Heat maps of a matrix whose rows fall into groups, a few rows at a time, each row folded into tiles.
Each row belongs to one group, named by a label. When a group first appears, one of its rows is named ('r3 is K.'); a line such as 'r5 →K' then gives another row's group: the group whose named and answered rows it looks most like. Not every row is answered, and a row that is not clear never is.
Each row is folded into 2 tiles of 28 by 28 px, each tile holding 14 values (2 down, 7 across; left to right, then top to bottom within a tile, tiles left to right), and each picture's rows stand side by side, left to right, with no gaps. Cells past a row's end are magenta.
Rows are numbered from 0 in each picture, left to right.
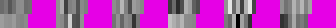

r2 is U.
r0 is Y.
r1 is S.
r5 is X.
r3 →Y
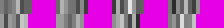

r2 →Y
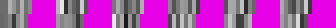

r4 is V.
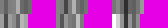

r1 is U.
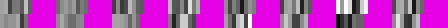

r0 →S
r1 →V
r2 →Y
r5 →V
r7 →V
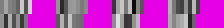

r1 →X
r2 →V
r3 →S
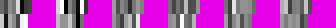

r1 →S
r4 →U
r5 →S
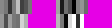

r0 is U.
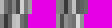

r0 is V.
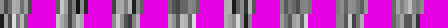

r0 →X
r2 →V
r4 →S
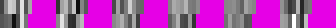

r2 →Y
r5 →S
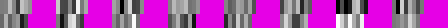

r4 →X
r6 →Y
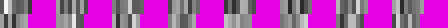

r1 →S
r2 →U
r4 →Y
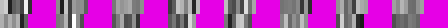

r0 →S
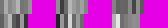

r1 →X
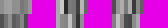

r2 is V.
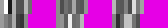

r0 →S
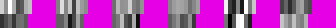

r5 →Y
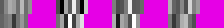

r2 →U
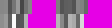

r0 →S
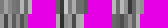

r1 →U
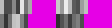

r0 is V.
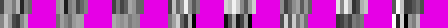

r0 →V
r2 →Y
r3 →Y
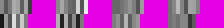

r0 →X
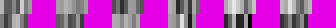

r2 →Y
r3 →S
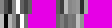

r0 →U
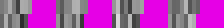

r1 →U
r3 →U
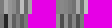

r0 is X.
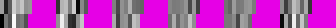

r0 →X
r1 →V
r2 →U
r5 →X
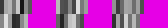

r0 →V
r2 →X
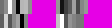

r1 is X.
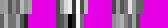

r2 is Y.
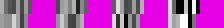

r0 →S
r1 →V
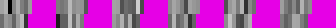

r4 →V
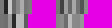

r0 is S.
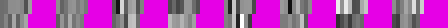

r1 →X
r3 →Y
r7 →X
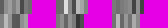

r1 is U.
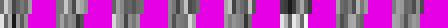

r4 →S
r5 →Y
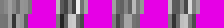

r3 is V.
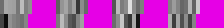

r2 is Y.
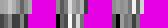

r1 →X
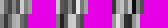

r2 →V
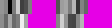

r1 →V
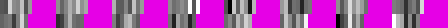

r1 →X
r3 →X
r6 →X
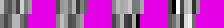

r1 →V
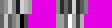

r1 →S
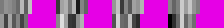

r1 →V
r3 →X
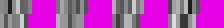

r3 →V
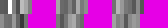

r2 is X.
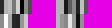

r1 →S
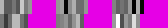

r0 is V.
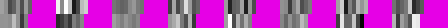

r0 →S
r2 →Y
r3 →Y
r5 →U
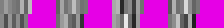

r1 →Y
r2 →S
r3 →Y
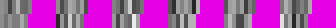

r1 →X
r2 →U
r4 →V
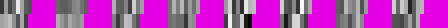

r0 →Y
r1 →Y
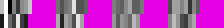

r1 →U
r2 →U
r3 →V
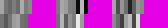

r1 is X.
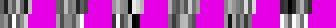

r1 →U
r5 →Y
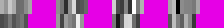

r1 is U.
